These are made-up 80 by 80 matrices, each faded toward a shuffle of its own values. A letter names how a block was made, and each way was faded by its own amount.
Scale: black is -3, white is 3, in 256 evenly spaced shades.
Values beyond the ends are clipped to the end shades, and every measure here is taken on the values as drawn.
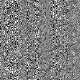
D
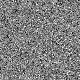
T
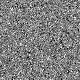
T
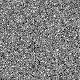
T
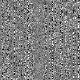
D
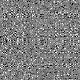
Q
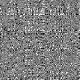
Q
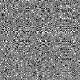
Q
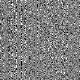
D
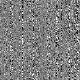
D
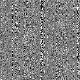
D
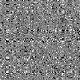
Q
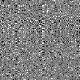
Q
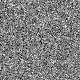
T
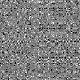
Q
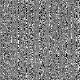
D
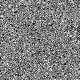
T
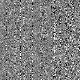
D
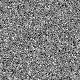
T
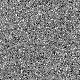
T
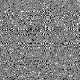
Q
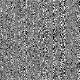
D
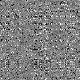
Q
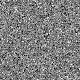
T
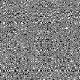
Q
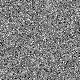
T
